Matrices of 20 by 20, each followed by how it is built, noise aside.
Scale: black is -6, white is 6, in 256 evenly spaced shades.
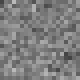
noise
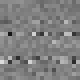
uneven rows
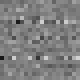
uneven rows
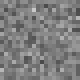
noise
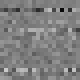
uneven rows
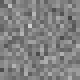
noise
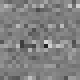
uneven rows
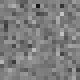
noise
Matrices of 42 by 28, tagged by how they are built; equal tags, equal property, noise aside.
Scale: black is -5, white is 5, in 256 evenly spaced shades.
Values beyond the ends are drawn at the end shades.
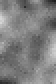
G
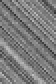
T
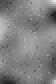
G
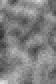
G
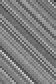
T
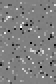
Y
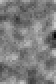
G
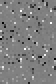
Y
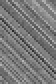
T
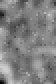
G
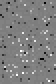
Y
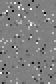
Y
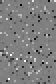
Y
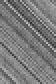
T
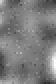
G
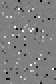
Y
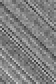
T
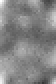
G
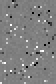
Y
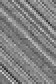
T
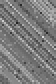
T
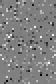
Y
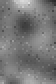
G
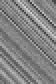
T
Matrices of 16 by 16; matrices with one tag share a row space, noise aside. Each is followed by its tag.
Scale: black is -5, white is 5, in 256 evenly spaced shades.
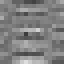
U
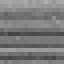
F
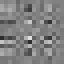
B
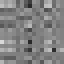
B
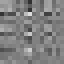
B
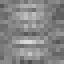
U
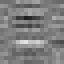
U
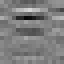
U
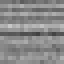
F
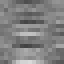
U
